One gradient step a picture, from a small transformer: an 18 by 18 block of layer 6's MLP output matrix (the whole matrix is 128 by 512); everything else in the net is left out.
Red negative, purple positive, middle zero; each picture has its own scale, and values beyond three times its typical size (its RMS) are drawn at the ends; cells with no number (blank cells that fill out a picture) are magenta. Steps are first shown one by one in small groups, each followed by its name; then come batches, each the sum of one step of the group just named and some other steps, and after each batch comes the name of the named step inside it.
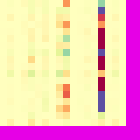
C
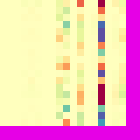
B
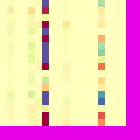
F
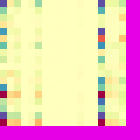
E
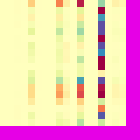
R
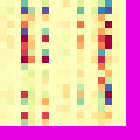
C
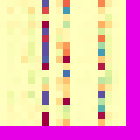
F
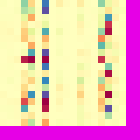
R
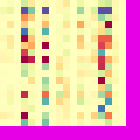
C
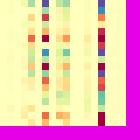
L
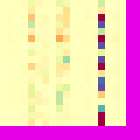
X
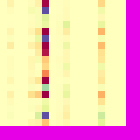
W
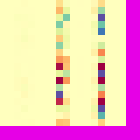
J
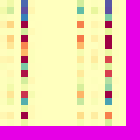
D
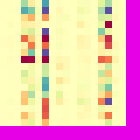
J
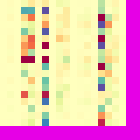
X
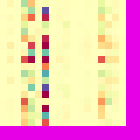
W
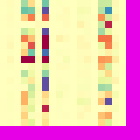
X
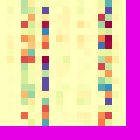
X
